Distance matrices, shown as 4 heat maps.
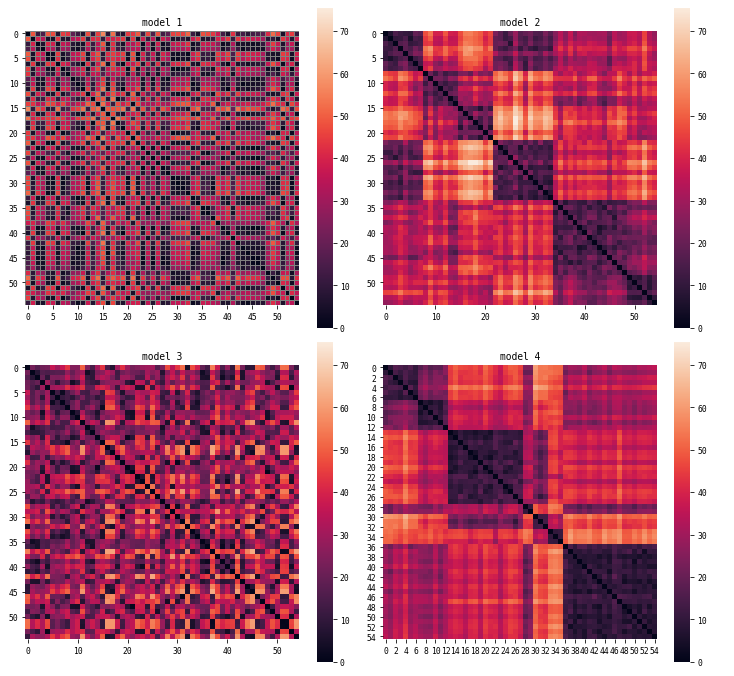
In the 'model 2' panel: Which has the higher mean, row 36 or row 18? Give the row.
18
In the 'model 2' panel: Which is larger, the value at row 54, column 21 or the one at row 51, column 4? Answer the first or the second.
the second
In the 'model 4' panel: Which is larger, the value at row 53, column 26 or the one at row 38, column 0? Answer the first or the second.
the first
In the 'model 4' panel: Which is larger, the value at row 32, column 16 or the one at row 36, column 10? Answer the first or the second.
the second
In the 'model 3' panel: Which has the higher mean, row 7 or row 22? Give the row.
22
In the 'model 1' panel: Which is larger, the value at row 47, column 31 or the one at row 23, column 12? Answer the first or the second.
the second
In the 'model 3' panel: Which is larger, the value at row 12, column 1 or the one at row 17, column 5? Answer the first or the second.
the second
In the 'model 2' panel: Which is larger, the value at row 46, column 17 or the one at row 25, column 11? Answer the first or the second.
the first
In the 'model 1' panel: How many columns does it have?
55
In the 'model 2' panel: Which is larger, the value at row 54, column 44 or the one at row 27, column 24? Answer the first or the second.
the first
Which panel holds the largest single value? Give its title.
model 2
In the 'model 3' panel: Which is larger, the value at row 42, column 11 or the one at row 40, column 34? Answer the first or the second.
the second
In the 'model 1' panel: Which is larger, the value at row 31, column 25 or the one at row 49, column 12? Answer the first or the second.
the first
